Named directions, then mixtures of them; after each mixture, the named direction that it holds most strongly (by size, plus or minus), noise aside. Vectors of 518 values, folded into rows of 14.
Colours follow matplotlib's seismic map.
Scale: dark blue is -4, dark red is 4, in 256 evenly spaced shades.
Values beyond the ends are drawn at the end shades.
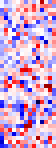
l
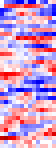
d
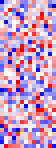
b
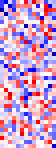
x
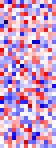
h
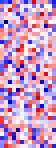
b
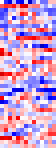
d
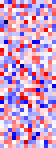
h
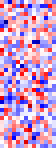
h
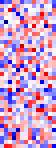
b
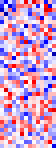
x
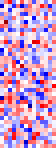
h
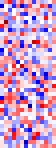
h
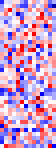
b
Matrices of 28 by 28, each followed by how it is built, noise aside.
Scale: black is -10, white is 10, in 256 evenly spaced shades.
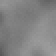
smooth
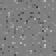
sparse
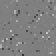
sparse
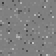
sparse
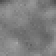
smooth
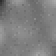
smooth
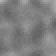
smooth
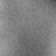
smooth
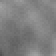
smooth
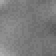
smooth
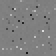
sparse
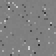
sparse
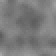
smooth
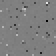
sparse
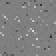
sparse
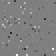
sparse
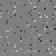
sparse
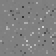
sparse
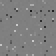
sparse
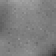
smooth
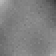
smooth
